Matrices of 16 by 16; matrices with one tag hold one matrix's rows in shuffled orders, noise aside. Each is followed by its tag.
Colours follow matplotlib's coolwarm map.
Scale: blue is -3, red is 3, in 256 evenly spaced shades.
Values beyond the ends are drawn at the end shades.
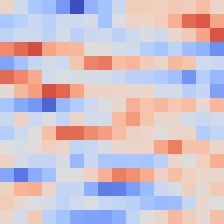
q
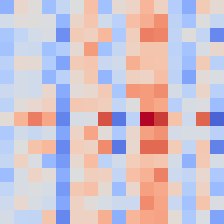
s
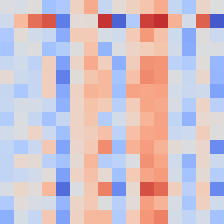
s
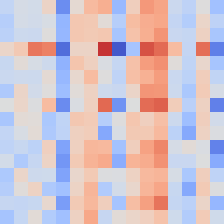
s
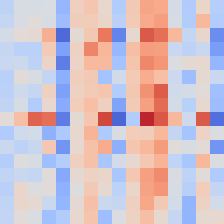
s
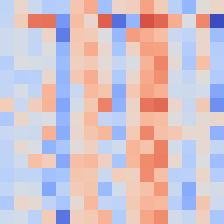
s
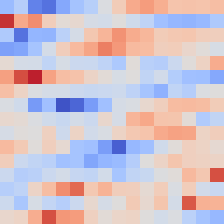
q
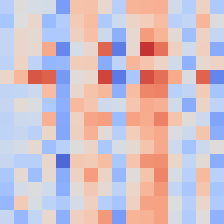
s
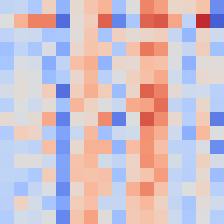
s
